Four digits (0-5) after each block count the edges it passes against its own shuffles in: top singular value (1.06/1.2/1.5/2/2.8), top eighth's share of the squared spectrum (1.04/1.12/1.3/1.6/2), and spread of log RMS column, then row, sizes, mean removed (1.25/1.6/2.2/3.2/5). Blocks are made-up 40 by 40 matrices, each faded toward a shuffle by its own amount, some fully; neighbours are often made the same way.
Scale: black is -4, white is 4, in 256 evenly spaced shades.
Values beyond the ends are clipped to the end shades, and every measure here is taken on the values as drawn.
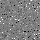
0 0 0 0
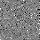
3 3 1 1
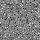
1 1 0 0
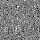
2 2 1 0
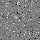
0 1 0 0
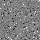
1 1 0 0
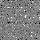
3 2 0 1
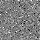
2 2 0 0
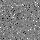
0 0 0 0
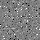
2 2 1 0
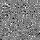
3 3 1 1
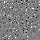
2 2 0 1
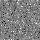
1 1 0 0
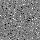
1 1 0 0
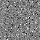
3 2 0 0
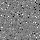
1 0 0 0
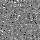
0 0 0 0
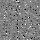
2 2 1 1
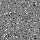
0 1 1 1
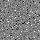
0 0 0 0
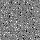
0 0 0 0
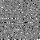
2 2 0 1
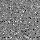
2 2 0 1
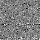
1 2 0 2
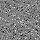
0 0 0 0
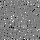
2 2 0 0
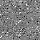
3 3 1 1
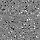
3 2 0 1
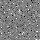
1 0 0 0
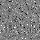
2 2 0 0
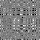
4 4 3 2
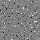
2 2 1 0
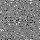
3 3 1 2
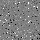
1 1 0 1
